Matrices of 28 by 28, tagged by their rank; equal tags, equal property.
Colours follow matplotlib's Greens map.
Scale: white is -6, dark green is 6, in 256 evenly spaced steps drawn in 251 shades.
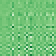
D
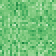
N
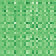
D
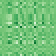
D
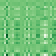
D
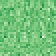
N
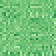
N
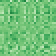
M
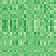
M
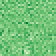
N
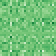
M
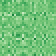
M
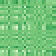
D
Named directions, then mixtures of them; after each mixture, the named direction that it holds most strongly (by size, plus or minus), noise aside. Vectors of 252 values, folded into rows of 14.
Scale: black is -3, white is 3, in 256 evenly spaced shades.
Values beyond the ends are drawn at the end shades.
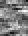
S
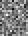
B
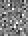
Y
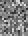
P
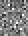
Y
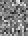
P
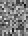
P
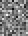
B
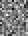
B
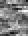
S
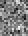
P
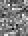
Y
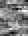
S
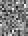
B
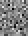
Y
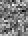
P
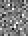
Y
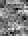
S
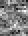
S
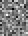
B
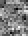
S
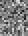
P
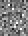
Y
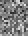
P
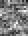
S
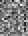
P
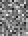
B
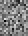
P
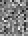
P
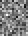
B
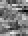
S
